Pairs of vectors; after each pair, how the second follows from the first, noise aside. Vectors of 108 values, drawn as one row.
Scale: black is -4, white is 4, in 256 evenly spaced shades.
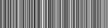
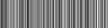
shuffled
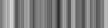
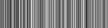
shuffled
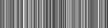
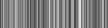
shuffled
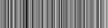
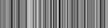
shuffled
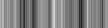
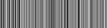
shuffled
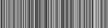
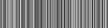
shuffled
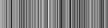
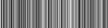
sign-scrambled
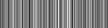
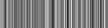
shuffled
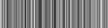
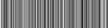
shuffled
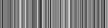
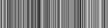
shuffled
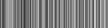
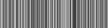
shuffled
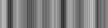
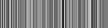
sign-scrambled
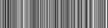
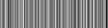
sign-scrambled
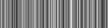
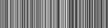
shuffled
